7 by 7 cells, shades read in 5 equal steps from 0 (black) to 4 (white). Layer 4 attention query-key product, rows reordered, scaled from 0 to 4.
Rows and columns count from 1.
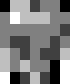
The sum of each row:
11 19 13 11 13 16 13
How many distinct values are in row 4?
2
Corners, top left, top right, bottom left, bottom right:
0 0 4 4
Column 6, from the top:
2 2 2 1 1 0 0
